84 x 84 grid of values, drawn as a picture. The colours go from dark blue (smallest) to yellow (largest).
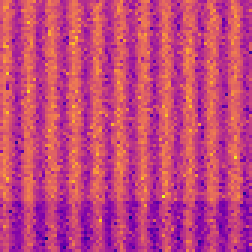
The histogram is bell-shaped. The top part is higher, up to a seam about 80% of the way down. Upright stripes repeat 11 times across the table.
